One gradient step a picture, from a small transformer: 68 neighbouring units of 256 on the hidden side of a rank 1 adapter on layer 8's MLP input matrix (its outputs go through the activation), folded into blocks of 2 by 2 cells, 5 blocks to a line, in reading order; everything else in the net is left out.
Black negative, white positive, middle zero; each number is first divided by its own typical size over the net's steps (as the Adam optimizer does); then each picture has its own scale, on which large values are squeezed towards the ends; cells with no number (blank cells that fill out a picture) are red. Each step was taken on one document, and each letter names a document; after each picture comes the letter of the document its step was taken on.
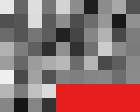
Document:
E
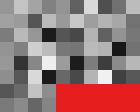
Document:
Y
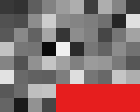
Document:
E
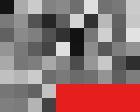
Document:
E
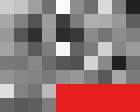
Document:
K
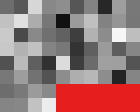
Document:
Y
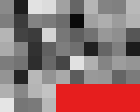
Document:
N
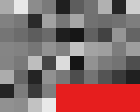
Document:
K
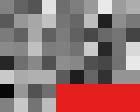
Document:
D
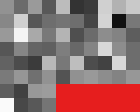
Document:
N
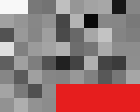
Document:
K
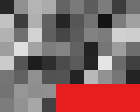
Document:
Y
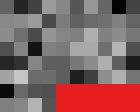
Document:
D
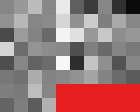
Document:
K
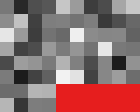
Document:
N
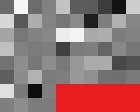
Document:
K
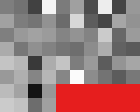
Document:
D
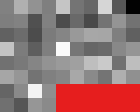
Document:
K
